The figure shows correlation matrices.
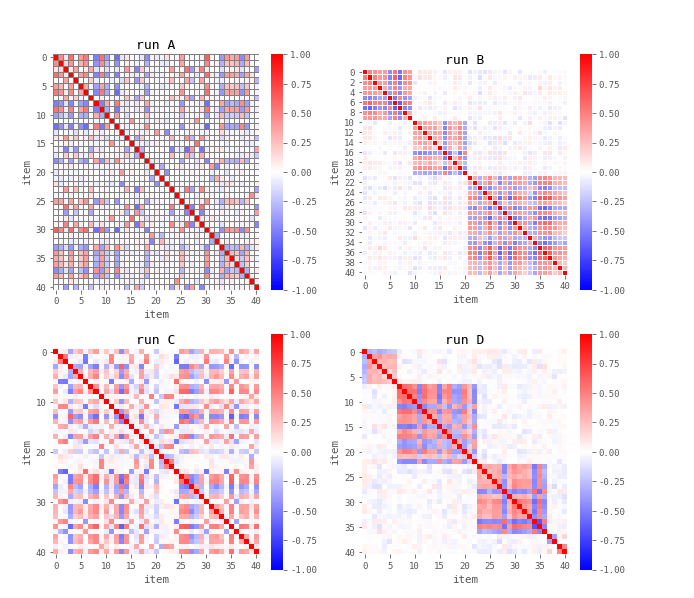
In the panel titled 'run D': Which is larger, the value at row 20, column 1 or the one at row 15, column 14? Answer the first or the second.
the first
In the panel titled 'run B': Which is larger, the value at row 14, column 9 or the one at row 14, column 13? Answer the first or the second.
the second
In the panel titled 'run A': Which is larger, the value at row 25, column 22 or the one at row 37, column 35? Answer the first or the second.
the first
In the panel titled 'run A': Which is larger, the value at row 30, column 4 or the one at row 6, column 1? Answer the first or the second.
the second
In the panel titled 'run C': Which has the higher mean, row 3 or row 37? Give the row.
37
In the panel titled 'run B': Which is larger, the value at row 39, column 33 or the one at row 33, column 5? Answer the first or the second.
the second
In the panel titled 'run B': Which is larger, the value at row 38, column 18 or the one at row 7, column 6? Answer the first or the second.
the first
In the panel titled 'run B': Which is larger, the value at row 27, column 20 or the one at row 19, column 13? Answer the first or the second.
the second
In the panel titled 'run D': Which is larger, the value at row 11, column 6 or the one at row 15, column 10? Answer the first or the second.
the first
